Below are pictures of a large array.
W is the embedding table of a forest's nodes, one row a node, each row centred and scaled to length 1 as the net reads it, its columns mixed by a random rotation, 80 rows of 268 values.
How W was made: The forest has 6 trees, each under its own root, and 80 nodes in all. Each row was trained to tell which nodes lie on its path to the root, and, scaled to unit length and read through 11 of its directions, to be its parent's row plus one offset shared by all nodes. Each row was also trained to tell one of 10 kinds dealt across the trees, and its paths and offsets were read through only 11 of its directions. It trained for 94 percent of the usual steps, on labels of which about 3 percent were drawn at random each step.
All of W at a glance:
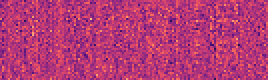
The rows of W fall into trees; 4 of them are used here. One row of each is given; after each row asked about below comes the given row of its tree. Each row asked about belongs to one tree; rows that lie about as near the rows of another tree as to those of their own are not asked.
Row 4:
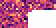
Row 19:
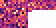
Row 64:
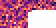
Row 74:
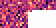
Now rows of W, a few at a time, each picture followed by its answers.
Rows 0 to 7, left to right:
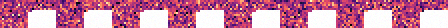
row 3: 74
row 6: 64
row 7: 74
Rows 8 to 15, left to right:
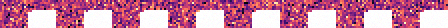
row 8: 74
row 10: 64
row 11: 4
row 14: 74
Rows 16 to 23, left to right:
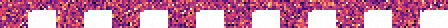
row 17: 74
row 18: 64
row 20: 4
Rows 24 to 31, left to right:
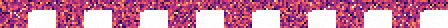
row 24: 19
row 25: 4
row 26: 74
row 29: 19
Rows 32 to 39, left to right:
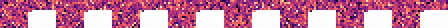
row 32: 19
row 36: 64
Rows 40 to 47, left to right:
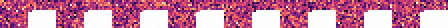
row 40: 74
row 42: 4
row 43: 64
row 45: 74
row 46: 74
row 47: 19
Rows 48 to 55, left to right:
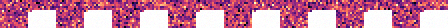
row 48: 74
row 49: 4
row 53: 74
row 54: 64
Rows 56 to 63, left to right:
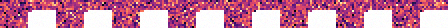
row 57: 19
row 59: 64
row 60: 74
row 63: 4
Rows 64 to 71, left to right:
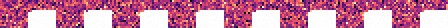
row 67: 64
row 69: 64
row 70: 64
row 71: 4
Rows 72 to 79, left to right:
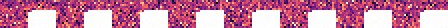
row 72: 64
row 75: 19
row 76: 74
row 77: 19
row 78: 74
